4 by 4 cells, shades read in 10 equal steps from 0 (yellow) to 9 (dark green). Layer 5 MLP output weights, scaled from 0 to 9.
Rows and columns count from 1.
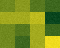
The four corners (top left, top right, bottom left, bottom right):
5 7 5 0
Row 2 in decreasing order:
9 3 3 2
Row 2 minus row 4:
-2 -4 -1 9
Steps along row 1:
down up up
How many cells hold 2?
1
